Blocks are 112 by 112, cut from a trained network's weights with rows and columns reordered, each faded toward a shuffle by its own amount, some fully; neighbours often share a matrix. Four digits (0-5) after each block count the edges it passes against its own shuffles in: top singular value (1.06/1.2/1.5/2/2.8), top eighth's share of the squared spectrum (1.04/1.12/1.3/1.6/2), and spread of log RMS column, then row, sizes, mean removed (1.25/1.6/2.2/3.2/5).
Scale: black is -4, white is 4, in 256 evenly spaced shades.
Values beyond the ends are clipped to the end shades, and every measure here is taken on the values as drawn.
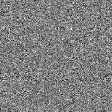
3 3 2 2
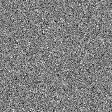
2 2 1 0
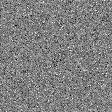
0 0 0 0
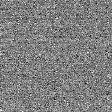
2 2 2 0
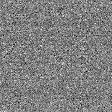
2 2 1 0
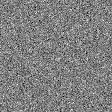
0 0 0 0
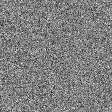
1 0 0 0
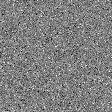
0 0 0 0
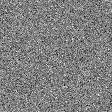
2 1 0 0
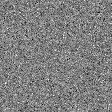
0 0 0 0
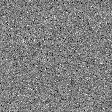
0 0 0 0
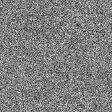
2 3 1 1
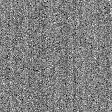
2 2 0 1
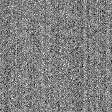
3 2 1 1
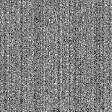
4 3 1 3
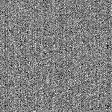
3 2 0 1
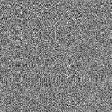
4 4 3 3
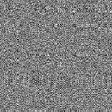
4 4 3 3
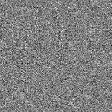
3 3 1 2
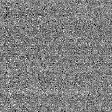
2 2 2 1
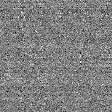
3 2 2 0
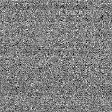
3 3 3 1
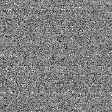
2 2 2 1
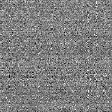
3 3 3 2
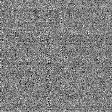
2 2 2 0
